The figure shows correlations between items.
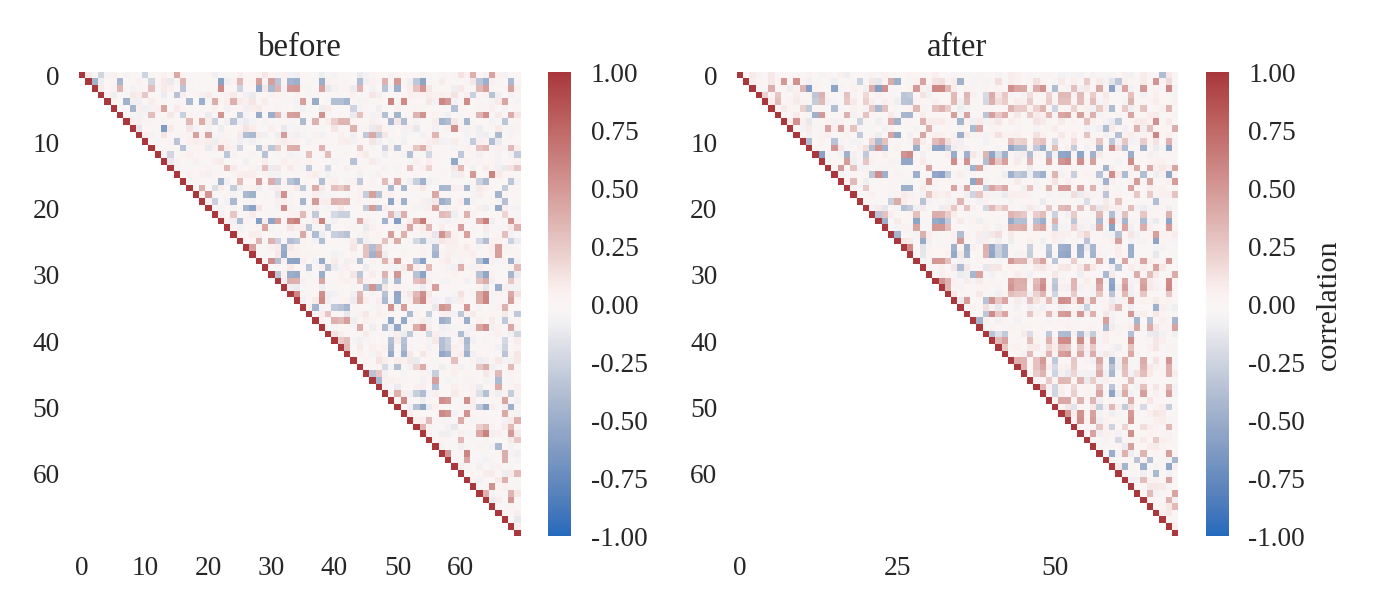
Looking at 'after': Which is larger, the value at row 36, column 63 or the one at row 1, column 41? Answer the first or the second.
the second
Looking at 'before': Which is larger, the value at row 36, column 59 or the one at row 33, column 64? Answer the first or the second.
the second
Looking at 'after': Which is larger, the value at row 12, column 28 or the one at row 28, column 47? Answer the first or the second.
the second
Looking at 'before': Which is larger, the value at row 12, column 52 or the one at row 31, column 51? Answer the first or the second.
the second
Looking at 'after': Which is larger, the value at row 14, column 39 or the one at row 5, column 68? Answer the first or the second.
the second
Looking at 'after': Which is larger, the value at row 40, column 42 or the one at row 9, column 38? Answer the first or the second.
the first
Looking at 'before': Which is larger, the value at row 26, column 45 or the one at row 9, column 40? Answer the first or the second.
the first
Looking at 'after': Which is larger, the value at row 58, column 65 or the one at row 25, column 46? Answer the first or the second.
the second
